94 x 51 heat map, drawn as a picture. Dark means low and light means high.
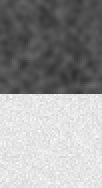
The table splits into 2 rows of 1 panel. Panel 1,1: low, blotchy, faint in contrast. Panel 2,1: very high, fine-grained, faint in contrast.
